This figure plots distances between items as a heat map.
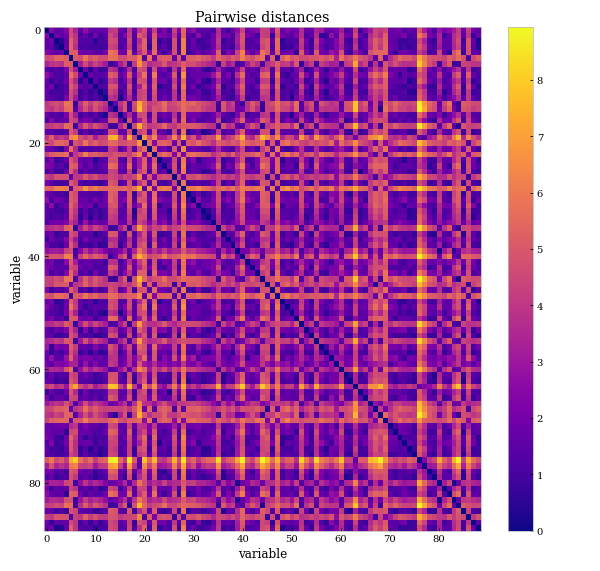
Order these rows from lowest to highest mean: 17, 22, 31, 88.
88, 31, 17, 22
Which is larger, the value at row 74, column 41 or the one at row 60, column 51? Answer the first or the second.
the second
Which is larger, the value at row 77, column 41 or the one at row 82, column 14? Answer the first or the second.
the second
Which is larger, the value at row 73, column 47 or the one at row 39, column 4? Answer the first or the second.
the first
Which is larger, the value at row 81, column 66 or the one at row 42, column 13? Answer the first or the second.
the second
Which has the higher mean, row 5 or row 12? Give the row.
5
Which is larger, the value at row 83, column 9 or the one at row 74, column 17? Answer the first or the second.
the second
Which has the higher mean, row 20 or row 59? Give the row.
20
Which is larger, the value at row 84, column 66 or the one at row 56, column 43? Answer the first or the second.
the first
